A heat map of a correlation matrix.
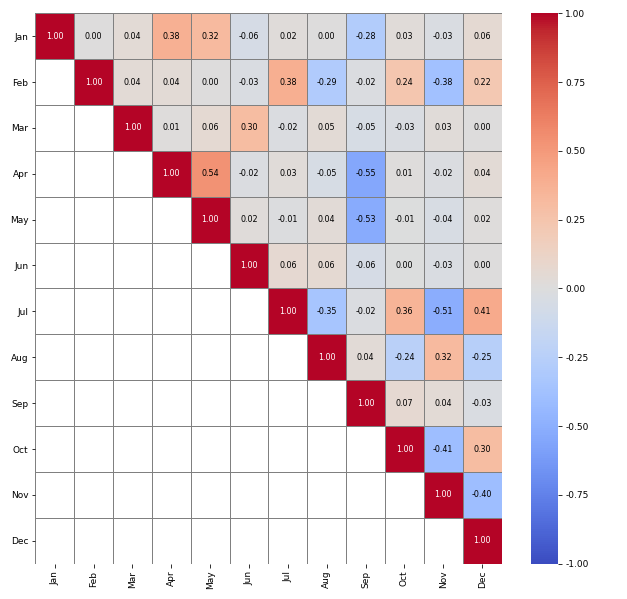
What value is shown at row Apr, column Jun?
-0.02
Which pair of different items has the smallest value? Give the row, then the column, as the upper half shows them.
Apr, Sep
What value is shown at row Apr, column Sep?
-0.55
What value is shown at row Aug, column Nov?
0.32
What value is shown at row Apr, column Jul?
0.03
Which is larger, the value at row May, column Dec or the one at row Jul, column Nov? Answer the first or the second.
the first
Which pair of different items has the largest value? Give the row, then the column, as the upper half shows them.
Apr, May
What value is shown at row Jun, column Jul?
0.06
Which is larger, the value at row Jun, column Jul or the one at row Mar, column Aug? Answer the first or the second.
the first
